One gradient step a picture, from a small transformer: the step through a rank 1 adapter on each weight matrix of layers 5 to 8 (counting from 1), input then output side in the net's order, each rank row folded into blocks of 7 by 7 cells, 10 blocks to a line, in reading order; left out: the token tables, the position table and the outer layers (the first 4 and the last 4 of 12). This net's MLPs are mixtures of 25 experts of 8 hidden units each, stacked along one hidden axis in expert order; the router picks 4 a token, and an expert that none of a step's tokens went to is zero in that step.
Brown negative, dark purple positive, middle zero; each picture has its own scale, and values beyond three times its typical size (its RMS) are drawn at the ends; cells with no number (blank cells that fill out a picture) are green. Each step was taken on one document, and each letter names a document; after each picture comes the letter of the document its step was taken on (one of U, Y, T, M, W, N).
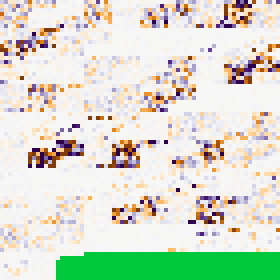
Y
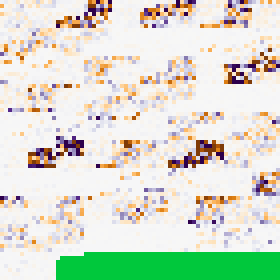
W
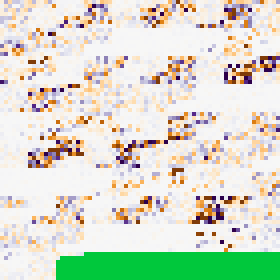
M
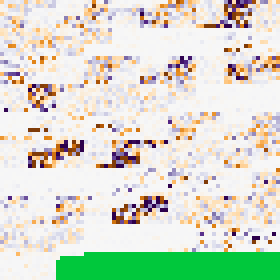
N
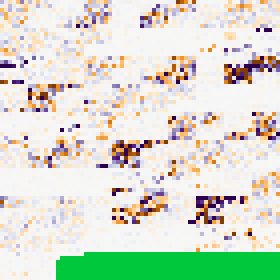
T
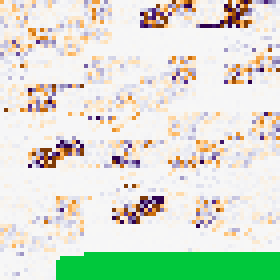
W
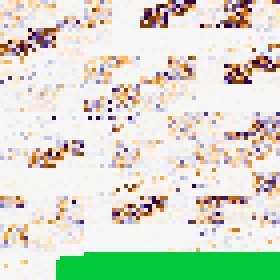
Y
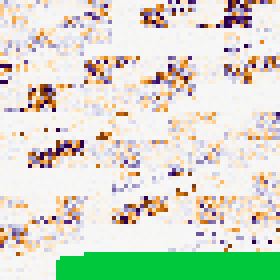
N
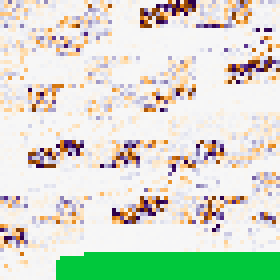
W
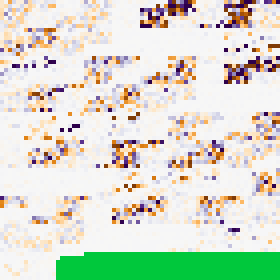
Y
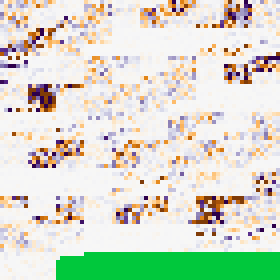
N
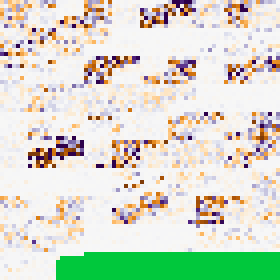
T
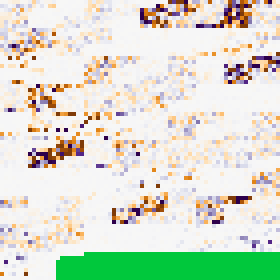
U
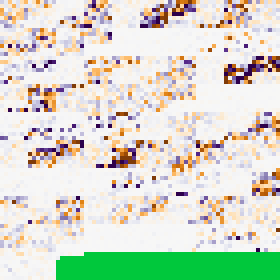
N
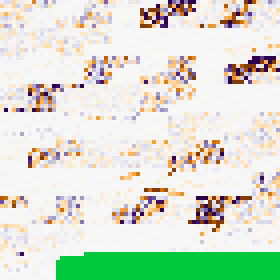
W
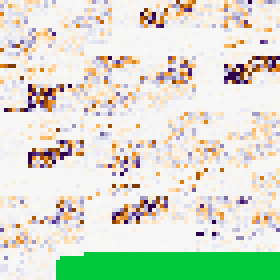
M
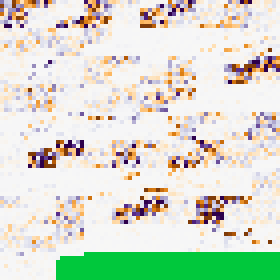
W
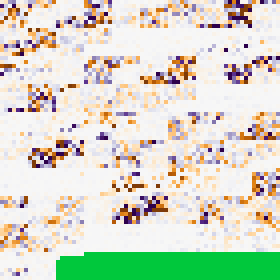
T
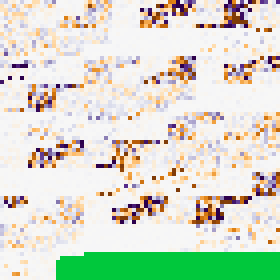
Y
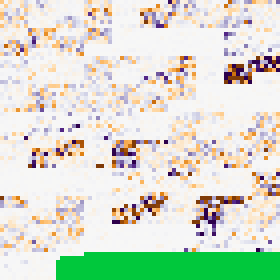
T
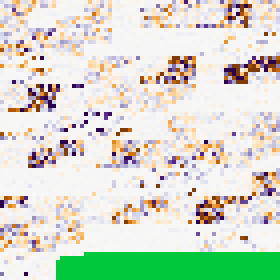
U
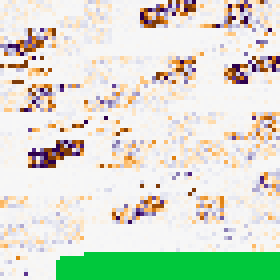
U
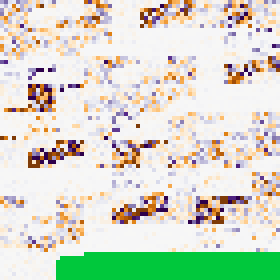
N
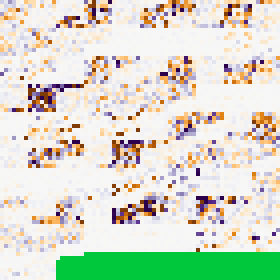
N
